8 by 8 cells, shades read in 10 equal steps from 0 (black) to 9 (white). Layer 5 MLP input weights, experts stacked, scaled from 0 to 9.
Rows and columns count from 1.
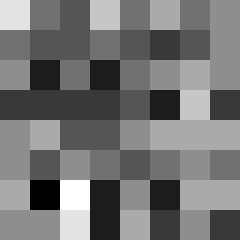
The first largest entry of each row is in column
1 8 7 7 2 1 3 3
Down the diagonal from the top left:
8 3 4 2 5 4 6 2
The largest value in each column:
8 6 9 7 6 6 7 6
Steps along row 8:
same up down up down up down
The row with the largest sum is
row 1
